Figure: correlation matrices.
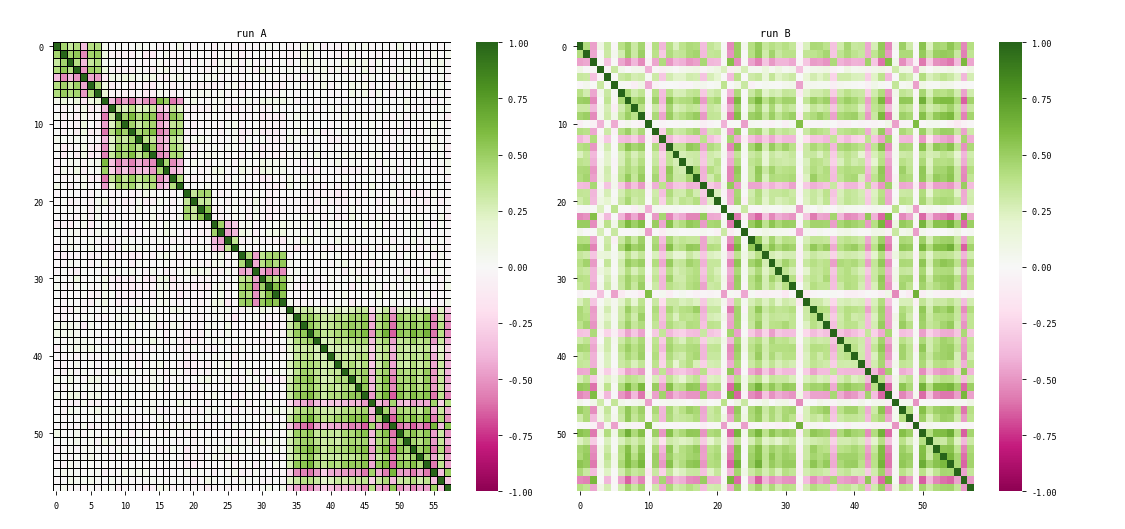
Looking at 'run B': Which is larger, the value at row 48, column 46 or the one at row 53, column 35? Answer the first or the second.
the second
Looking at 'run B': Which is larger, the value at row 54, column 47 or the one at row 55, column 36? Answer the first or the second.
the first
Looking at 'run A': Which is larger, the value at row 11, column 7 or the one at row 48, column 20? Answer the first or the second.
the second
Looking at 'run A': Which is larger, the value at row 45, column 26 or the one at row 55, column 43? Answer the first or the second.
the first
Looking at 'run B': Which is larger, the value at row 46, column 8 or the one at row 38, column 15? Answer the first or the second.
the second
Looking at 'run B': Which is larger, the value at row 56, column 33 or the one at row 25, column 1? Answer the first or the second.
the second
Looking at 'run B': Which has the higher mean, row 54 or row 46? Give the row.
54
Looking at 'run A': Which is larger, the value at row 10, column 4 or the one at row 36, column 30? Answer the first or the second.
the first
